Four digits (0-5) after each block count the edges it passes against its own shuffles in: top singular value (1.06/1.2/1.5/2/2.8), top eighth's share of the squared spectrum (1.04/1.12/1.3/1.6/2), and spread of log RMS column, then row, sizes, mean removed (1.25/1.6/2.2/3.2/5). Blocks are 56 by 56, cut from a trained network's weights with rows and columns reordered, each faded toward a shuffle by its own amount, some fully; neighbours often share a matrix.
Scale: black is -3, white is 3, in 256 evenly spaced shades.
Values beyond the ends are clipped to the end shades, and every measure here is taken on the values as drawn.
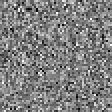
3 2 1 0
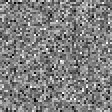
2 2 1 0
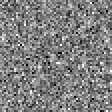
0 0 0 0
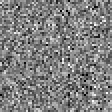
2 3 1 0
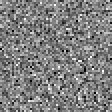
1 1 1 0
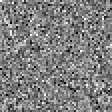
0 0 0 0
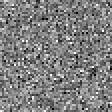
0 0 0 0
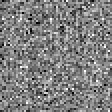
1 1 0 0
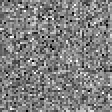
1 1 0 0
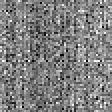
3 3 1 2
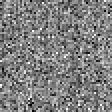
0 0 0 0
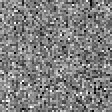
1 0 0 0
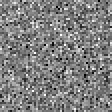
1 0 0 0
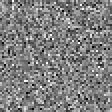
1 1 0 0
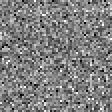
0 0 0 0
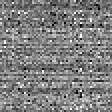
3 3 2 1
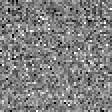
1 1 0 0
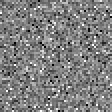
0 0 0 0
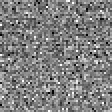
1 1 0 0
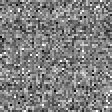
1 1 0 0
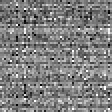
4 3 3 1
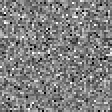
0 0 0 0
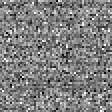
2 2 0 0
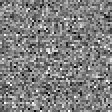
1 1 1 0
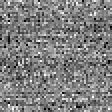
2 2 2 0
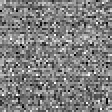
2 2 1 0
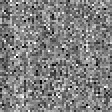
2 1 1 0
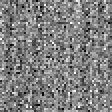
2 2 0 1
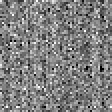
2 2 0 1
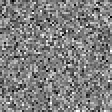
1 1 0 0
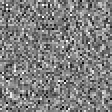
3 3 1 0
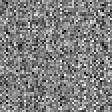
3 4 2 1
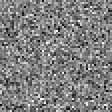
1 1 0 0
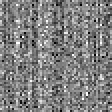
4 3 1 2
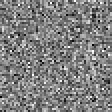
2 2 0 0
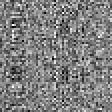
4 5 3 1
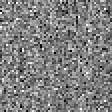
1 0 0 0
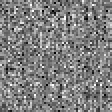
2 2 0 1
